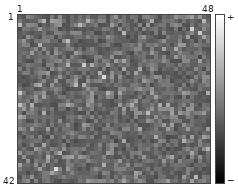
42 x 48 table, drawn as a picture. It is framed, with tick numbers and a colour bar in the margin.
Stripes: none. Average level on the scale: 40%. Grain: fine. Seam: none. Histogram: skewed, a long tail of high values.
